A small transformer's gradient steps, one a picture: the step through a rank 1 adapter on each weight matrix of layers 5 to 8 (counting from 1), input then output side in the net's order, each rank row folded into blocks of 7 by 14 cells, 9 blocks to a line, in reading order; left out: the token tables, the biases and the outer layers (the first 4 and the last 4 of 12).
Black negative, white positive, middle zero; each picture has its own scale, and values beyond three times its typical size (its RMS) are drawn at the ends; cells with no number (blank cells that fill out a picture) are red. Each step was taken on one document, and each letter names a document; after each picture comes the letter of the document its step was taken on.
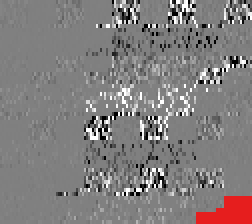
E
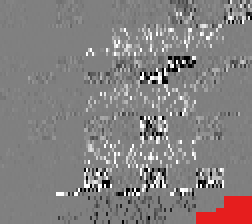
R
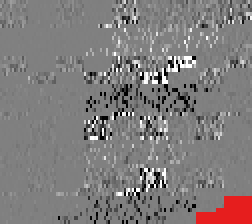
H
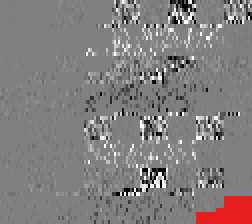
R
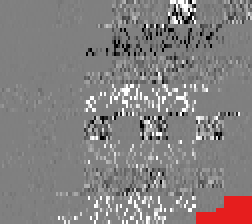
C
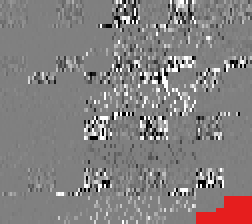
H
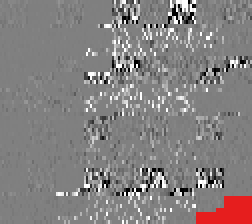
C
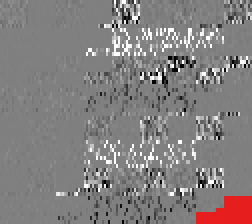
R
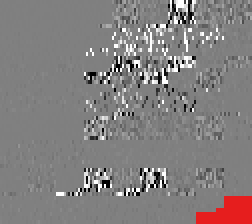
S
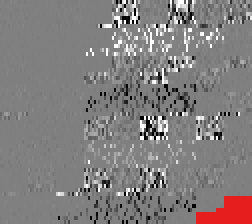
S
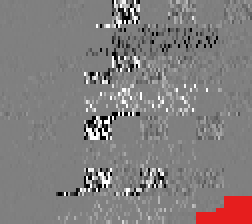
E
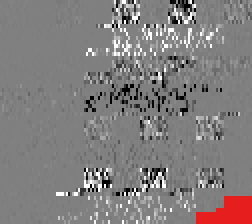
R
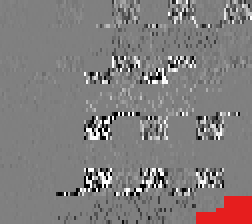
E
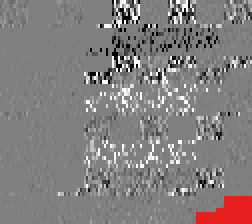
E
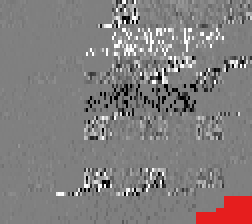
S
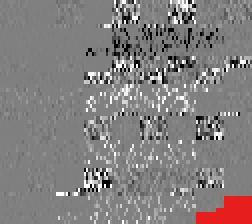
C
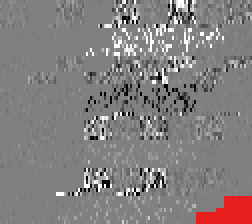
H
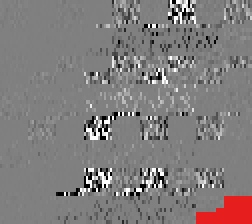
E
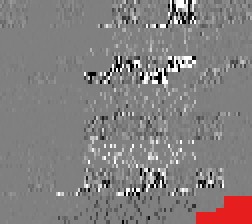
S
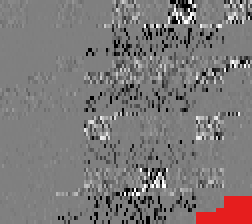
R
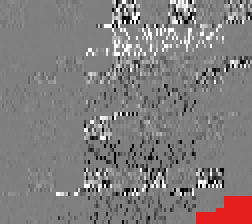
R
